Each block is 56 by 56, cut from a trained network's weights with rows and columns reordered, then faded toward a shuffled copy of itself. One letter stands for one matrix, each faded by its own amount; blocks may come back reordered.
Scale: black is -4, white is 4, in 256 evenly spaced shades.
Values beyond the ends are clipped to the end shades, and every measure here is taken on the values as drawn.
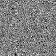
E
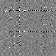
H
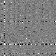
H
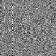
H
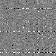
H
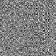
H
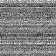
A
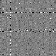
H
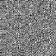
H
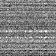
A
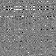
H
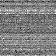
A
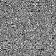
E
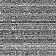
A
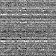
A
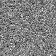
E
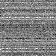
A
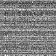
A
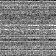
A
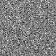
E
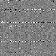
H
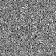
E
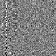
H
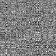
H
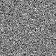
E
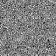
E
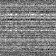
A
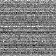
A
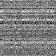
A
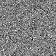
E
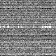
A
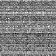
A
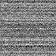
A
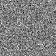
E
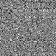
E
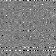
H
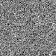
E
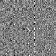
H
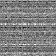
A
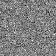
E
